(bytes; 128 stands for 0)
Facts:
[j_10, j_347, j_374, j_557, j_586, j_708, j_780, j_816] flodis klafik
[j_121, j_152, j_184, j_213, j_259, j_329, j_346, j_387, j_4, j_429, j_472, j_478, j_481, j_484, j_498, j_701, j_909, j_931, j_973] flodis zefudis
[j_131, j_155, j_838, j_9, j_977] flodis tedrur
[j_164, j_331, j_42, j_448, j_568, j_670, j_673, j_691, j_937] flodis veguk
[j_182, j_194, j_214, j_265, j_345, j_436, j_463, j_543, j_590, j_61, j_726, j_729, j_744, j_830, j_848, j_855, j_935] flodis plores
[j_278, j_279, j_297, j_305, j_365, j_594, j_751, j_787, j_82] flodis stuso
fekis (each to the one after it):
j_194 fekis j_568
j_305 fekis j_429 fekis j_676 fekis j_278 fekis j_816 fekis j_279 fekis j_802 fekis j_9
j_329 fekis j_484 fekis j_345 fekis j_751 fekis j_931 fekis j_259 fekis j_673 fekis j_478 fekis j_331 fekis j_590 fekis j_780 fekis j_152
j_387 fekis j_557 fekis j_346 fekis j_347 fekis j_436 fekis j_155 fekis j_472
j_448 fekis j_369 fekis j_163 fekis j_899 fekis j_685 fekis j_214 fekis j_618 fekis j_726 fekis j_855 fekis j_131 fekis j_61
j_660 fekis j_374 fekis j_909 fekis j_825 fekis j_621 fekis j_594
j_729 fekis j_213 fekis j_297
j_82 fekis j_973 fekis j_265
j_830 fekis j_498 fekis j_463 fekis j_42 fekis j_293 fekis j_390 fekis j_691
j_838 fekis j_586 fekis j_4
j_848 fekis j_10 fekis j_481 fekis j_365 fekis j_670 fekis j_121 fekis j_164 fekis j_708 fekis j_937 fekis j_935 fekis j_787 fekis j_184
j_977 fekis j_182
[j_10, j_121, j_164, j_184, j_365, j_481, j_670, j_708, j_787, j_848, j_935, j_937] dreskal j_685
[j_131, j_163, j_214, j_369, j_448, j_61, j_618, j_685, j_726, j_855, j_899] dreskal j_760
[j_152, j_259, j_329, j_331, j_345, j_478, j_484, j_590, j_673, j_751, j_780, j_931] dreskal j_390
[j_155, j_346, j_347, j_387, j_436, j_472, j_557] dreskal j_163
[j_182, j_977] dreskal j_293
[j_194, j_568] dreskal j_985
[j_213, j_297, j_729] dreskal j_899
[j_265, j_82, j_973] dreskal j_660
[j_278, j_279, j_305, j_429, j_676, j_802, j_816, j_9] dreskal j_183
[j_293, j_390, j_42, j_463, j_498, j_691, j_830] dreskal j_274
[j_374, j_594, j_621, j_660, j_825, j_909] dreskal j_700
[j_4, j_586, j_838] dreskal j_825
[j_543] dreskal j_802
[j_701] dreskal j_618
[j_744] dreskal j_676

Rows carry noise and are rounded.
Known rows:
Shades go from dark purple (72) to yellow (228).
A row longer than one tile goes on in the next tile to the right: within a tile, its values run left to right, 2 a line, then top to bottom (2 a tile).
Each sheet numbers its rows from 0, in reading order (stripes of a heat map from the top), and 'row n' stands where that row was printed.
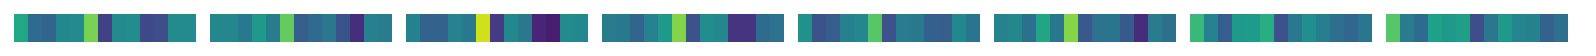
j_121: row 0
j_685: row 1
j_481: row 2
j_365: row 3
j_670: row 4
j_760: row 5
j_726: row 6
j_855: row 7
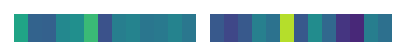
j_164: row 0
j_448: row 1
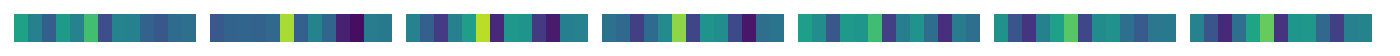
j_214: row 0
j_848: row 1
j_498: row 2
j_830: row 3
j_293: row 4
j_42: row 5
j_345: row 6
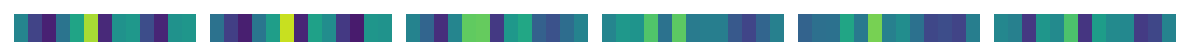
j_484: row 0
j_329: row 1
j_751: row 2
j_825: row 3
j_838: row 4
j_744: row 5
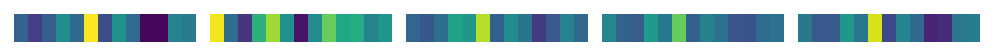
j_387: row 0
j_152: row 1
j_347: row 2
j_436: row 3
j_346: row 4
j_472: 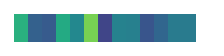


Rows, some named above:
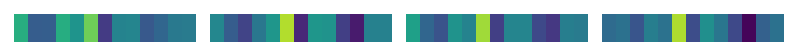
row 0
j_472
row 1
j_498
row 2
j_701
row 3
j_194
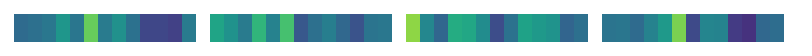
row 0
j_838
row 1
j_618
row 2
j_61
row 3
j_365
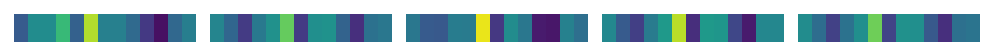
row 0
j_660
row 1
j_463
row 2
j_213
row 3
j_498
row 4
j_463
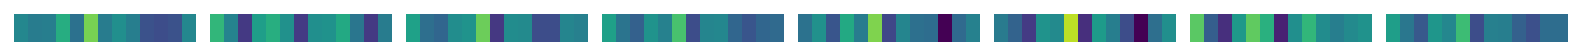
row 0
j_265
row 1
j_9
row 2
j_121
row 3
j_214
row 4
j_676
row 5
j_429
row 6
j_478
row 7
j_214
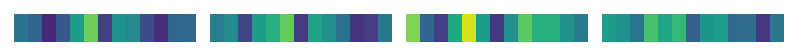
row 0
j_977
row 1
j_278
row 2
j_780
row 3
j_594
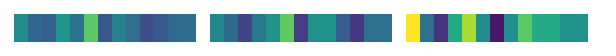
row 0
j_436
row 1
j_463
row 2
j_152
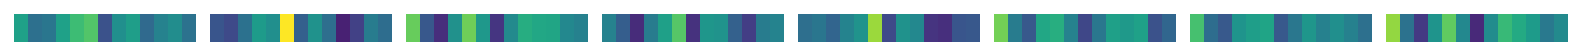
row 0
j_708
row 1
j_557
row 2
j_331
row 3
j_345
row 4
j_297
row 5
j_131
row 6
j_937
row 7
j_590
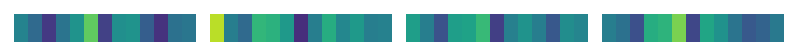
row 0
j_463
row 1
j_184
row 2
j_390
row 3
j_816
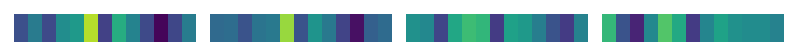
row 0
j_305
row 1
j_194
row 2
j_279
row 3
j_673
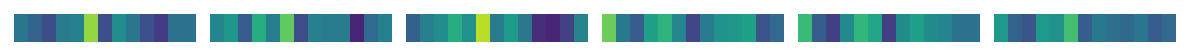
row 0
j_568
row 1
j_183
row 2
j_82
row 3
j_131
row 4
j_691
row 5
j_155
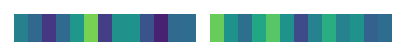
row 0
j_182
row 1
j_787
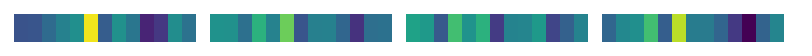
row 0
j_10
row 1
j_985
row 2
j_802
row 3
j_660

